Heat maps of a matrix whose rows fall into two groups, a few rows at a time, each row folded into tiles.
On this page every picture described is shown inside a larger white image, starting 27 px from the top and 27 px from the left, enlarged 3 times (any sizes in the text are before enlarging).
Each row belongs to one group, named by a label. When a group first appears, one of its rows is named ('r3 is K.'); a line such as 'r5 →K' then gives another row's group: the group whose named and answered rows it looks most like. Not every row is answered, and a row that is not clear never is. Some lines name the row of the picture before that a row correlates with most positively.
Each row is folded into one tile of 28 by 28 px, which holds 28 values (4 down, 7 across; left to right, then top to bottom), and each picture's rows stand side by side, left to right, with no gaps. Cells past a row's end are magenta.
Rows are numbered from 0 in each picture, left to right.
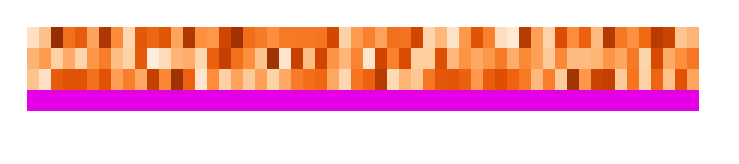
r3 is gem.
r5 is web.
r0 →web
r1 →web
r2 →gem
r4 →gem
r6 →web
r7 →gem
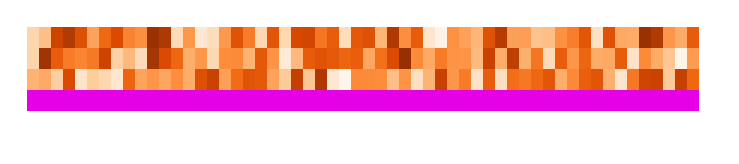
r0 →gem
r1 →gem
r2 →web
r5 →gem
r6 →web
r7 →web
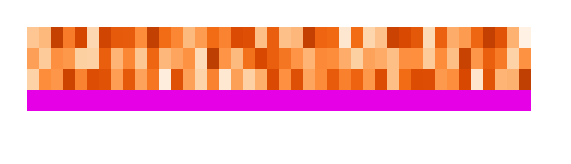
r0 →web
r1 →gem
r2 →gem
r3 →web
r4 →web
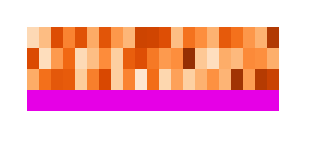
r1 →gem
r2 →web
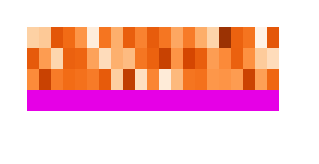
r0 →web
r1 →gem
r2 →web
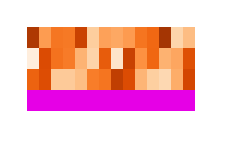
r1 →gem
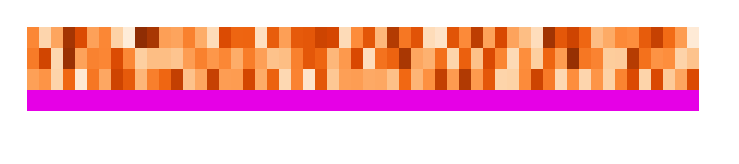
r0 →gem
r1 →web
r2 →web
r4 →gem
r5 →gem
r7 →gem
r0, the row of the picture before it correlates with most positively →1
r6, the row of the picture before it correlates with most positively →1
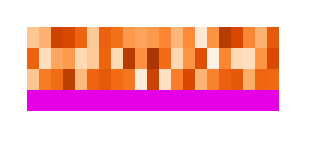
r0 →web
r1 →gem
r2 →web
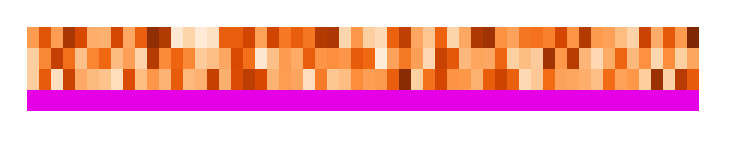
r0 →gem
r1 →gem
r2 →web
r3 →gem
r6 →gem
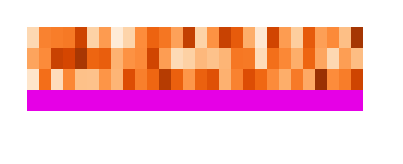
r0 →gem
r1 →web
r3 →web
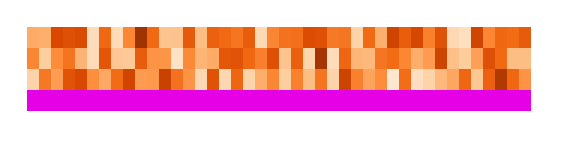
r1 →web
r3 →gem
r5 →web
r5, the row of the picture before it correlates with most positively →1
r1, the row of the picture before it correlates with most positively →2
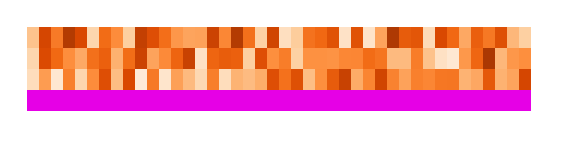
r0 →gem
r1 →gem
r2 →gem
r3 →web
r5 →gem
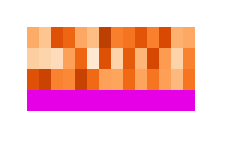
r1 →gem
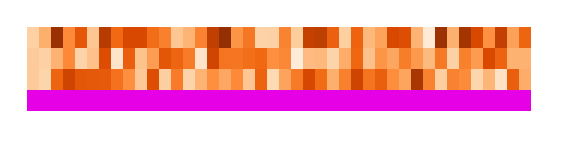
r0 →web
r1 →gem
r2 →gem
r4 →web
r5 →gem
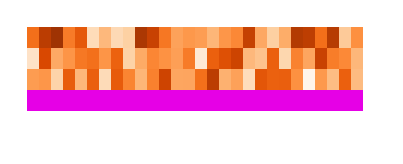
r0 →gem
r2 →gem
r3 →gem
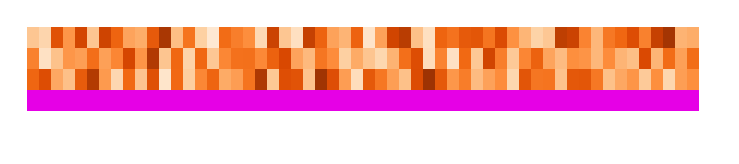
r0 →web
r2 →web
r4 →web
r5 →gem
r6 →web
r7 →gem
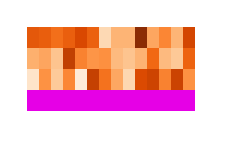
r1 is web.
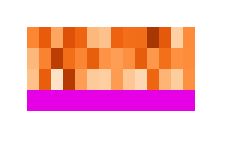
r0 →gem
